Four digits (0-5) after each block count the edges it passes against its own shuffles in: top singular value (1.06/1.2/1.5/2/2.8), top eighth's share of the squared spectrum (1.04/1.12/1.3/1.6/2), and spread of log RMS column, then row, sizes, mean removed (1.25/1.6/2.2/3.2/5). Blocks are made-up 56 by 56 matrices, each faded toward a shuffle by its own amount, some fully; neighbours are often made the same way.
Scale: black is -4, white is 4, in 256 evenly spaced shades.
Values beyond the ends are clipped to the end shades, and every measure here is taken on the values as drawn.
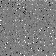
1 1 0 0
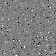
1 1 0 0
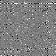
4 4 1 2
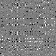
4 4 2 2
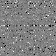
3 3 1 2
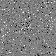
1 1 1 0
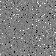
2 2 1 0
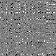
4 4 2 2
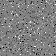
1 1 0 0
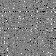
3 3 1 2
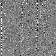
3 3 2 0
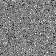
0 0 0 0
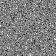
0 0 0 0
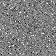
0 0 0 0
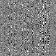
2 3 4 0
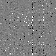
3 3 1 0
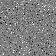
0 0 0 0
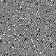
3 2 0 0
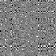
4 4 2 2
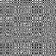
5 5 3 3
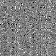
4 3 1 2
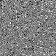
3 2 1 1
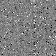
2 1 0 0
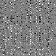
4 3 2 1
